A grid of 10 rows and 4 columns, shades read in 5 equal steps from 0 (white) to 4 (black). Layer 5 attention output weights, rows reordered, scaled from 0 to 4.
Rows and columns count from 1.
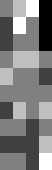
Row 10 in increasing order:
0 2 2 3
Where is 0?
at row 1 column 3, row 2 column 2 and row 10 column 4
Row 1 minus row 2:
-1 1 -2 0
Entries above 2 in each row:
1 2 2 0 1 0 1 1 3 1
